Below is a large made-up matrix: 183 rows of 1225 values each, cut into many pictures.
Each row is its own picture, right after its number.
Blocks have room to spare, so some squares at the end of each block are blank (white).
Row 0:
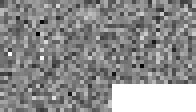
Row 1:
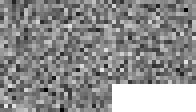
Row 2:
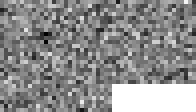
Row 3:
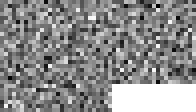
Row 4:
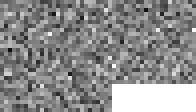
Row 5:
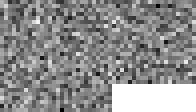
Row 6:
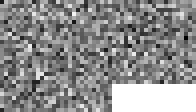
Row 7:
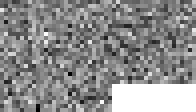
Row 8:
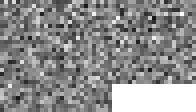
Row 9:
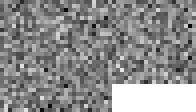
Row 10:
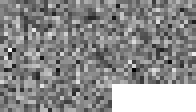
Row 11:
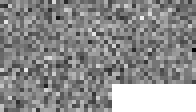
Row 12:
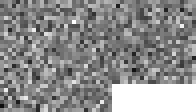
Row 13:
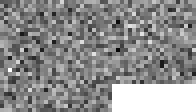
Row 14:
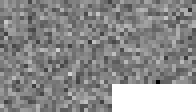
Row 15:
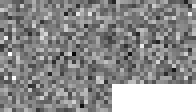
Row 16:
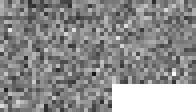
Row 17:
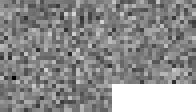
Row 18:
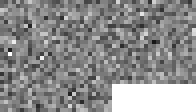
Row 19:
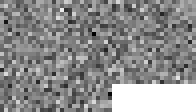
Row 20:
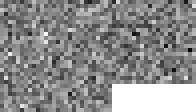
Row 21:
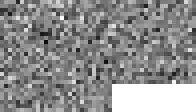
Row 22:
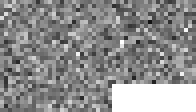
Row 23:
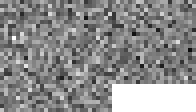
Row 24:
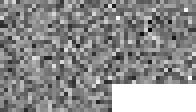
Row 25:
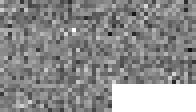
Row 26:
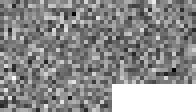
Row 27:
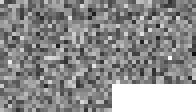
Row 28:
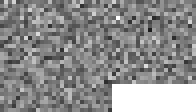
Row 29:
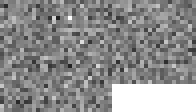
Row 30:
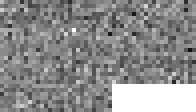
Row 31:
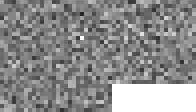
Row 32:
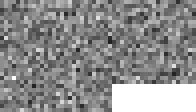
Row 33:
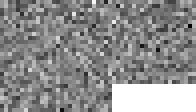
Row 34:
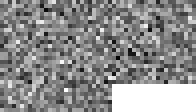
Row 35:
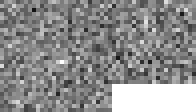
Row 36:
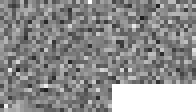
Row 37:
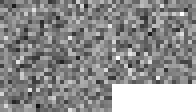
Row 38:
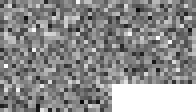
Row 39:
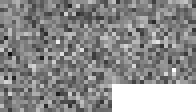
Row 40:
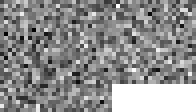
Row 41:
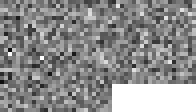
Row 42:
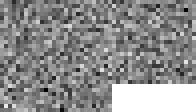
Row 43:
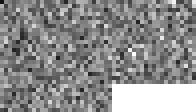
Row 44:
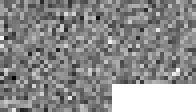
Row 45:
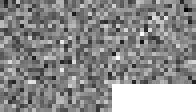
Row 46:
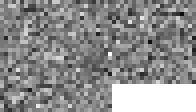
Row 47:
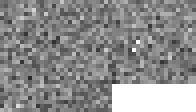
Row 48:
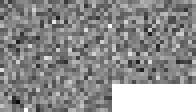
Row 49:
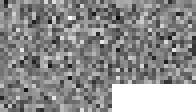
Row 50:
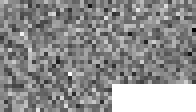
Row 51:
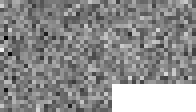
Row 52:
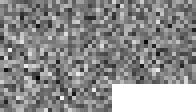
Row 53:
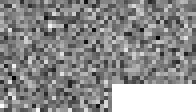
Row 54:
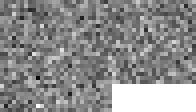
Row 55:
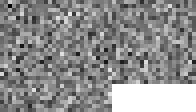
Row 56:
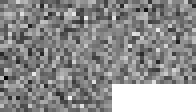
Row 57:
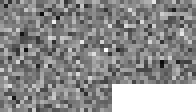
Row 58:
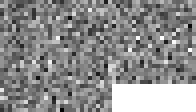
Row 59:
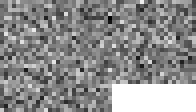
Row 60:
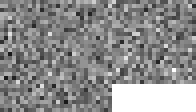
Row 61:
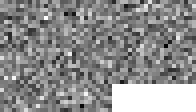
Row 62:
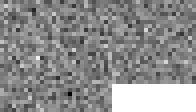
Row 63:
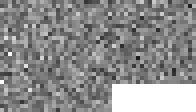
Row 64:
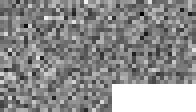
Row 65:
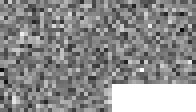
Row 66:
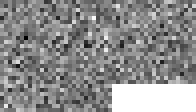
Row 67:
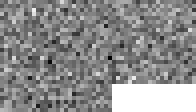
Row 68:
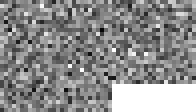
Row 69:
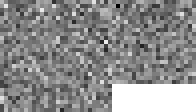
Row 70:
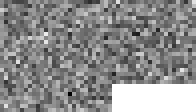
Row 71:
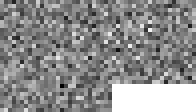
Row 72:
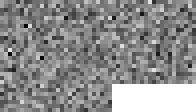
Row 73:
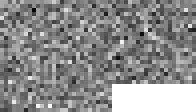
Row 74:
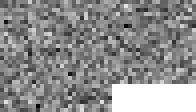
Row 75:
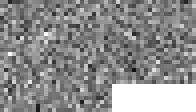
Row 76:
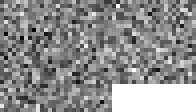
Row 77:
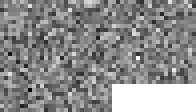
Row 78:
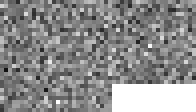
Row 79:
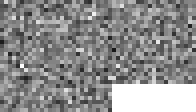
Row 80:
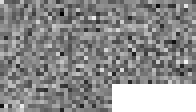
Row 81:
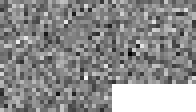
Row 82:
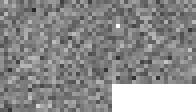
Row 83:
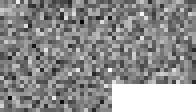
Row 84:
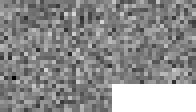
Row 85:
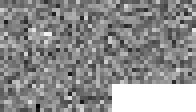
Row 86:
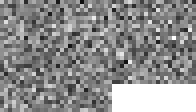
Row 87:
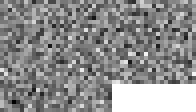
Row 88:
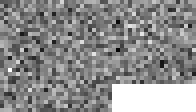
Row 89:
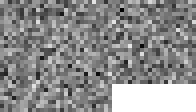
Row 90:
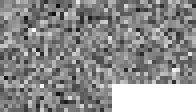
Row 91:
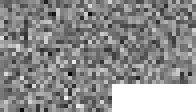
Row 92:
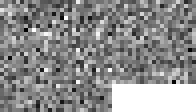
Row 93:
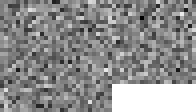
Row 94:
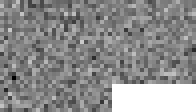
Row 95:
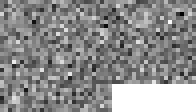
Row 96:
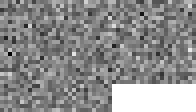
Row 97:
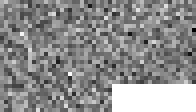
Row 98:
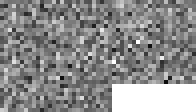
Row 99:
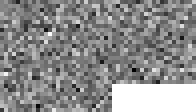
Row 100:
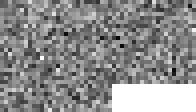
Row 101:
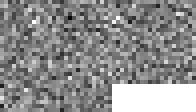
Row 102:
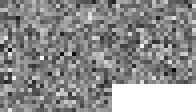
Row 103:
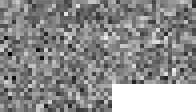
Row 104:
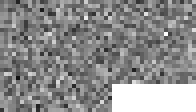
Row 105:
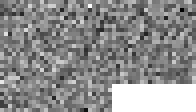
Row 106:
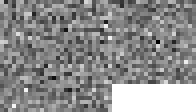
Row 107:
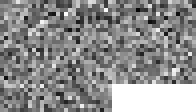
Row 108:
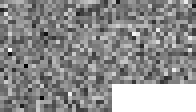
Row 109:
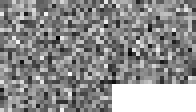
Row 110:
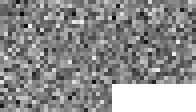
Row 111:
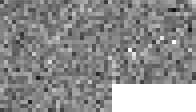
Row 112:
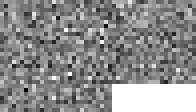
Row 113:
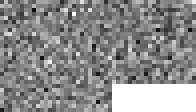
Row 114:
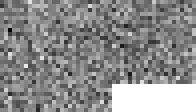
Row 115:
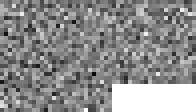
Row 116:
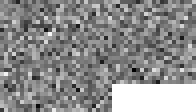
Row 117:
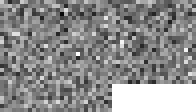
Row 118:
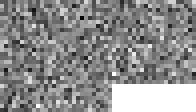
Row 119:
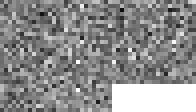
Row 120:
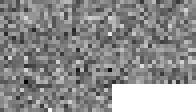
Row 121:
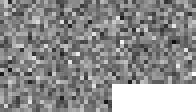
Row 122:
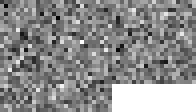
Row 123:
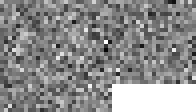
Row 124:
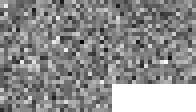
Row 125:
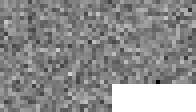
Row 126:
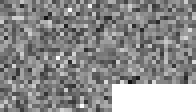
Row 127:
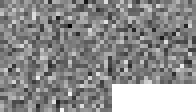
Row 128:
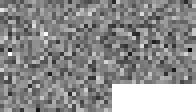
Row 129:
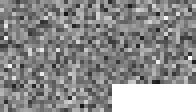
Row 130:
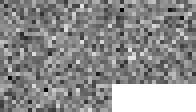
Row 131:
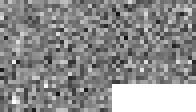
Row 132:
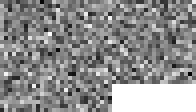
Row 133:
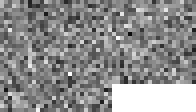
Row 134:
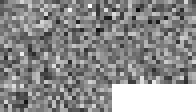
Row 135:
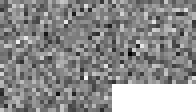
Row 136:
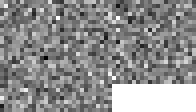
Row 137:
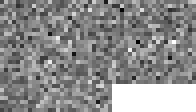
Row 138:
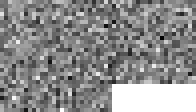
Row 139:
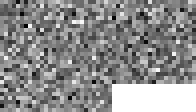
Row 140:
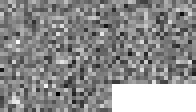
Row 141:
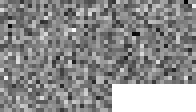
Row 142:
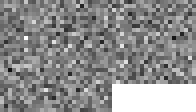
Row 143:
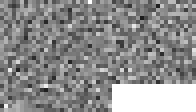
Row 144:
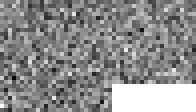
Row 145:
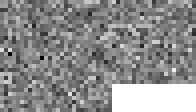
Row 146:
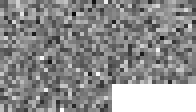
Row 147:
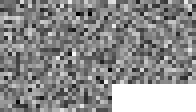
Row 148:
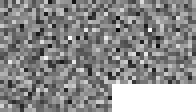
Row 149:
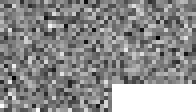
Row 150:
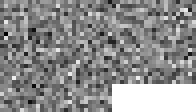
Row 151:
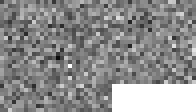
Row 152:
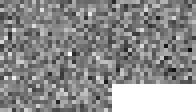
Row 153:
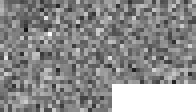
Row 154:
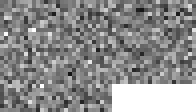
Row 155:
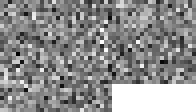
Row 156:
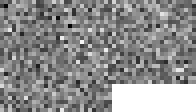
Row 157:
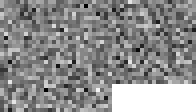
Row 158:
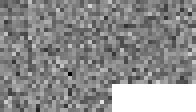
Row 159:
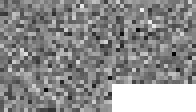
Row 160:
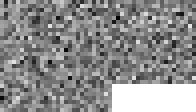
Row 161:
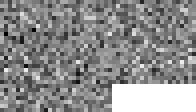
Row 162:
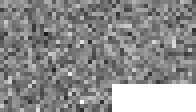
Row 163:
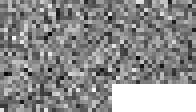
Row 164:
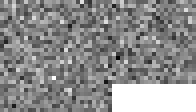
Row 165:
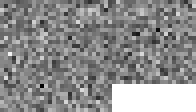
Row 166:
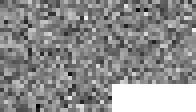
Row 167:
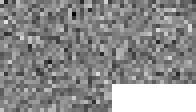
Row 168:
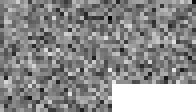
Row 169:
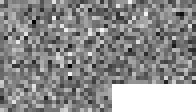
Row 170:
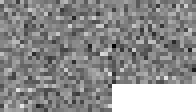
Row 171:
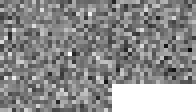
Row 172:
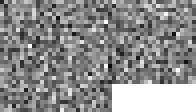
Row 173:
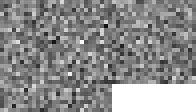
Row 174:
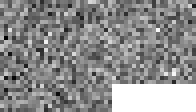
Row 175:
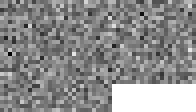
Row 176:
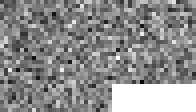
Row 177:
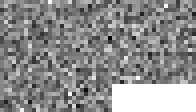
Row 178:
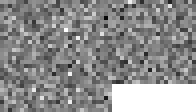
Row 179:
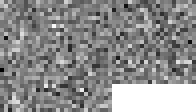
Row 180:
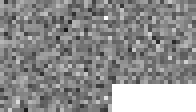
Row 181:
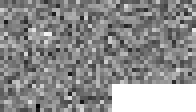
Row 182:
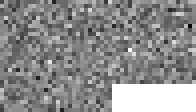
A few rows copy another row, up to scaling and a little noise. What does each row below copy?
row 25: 30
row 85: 181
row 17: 84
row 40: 76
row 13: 88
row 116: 99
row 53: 149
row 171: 152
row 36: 143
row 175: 96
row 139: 110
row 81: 135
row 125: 14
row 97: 50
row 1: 42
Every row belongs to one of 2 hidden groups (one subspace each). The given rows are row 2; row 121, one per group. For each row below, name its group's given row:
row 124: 121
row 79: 121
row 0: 2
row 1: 121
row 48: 121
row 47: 121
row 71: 121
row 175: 2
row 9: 121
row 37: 121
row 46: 121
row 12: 2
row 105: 2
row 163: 2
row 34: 121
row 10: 2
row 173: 121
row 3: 121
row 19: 121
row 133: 2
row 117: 121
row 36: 121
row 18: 2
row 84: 2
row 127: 121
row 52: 2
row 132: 2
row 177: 2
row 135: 121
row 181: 2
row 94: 2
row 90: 2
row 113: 121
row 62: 121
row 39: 2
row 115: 2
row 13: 121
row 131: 121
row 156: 121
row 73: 121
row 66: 121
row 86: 121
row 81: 121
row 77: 2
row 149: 2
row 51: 2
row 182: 121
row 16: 2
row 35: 121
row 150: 2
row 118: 121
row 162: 2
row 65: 121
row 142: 121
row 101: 121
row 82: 121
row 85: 2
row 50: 2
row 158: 2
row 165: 2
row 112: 121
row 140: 121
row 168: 2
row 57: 121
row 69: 121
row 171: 2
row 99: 2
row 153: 2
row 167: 121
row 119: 121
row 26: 2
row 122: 121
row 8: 121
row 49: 121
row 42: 121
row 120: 2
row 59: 2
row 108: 2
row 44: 2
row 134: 2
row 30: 2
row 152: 2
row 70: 2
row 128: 2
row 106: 121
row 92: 2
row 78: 121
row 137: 121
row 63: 2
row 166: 2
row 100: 2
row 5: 121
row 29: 121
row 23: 2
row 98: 121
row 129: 2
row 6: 121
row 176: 121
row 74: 2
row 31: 121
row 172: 121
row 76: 2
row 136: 121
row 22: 121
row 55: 121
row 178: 121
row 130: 121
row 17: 2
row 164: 121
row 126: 2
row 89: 121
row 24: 121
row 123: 121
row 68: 121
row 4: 2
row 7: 2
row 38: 2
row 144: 2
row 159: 121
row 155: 121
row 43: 121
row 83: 2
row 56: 2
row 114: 2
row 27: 121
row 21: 2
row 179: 121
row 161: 2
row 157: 121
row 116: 2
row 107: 2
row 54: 121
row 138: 121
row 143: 121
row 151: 121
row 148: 121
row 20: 2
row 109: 121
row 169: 121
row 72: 2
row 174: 2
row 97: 2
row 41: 2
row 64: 2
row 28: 121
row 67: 121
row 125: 2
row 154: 2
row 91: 2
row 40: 2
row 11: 121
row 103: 2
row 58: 121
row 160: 121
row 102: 2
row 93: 121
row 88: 121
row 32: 2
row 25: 2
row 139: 2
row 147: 2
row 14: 2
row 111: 121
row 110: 2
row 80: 121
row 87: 121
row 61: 2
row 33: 121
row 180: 121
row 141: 2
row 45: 121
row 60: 2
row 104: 2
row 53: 2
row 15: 2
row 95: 121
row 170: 121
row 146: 121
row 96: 2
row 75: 2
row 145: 2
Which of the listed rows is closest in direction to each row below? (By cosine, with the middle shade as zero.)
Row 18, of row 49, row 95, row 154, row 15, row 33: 15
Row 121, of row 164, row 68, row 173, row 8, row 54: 8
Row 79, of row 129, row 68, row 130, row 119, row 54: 130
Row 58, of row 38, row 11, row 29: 38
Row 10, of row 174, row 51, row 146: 174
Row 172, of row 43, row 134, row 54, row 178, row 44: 43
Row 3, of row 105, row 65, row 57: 65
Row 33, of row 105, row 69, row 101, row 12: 69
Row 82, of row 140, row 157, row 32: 157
